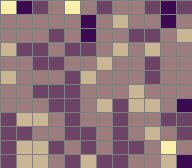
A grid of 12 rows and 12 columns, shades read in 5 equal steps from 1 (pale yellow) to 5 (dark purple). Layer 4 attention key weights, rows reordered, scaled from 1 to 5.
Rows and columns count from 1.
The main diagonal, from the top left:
1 3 3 3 3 2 3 4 3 2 1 5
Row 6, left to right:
2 3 3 3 4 2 3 3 3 4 3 3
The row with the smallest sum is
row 6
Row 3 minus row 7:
0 0 -1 0 -1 2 0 0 2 1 0 -1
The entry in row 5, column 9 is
3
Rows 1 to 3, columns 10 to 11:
4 5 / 3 5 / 4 3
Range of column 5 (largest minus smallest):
3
